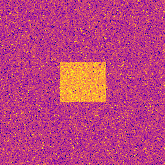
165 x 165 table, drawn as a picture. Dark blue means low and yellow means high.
An odd patch, higher than its surroundings, sits in the centre. The centre is the ninth with the highest average. No overall slope runs across the table. No regular stripes run through it.
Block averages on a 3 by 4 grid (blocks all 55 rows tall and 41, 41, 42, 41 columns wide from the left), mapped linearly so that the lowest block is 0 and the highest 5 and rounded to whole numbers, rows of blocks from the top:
0000 | 0550 | 0000
